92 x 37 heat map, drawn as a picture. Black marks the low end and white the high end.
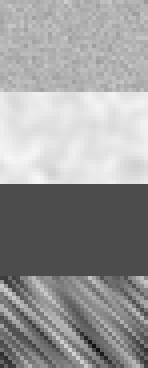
The table splits into 4 rows of 1 panel. Panel 1,1: high, fine-grained, faint in contrast. Panel 2,1: very high, blotchy, faint in contrast. Panel 3,1: low, flat. Panel 4,1: middling, slanting down to the right, strong in contrast.
